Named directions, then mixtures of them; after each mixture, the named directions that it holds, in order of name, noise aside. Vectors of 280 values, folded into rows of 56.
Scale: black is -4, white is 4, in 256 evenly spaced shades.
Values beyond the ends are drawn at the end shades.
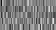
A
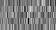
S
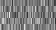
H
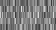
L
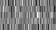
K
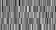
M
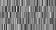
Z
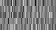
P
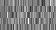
S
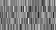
L, S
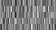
L, P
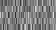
L, Z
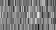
K, L, S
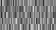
A, P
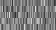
H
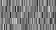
A, Z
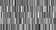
L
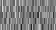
L, M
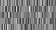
Z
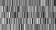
H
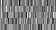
A, M, S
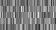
L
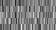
L, M, Z
